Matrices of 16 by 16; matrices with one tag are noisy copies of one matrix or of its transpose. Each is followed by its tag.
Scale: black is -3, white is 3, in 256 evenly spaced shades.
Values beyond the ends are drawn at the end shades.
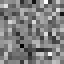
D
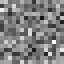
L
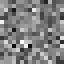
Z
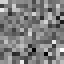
L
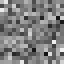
L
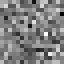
D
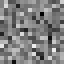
D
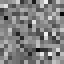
D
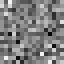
L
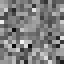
Z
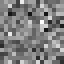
Z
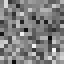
D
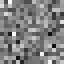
L
